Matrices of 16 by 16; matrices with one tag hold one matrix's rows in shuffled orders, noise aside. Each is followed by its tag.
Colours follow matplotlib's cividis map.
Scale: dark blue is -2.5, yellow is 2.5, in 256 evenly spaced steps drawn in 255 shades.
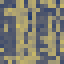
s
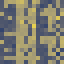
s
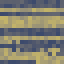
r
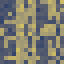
s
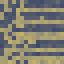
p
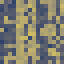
s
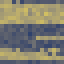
r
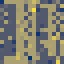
s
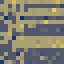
p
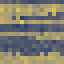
r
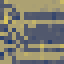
p
